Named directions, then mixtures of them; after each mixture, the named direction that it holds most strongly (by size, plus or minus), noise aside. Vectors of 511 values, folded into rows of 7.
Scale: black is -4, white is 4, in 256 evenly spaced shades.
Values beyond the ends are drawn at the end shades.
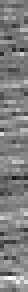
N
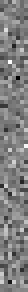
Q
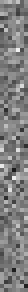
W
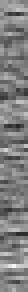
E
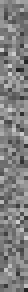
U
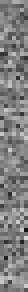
U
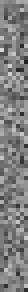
U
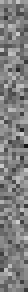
U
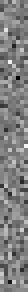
Q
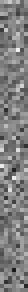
W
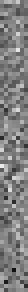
W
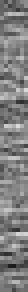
E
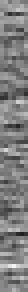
E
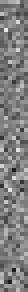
W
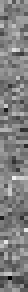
N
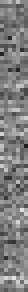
N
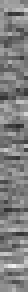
E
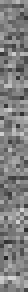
U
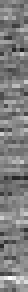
N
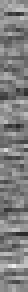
E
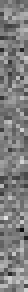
U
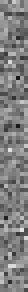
Q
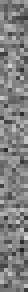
U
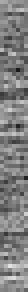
E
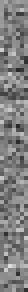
U
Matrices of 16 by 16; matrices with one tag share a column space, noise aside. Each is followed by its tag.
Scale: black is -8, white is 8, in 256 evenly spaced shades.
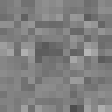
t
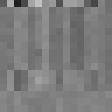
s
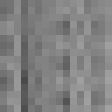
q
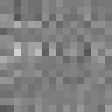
t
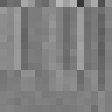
s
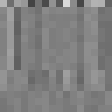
s
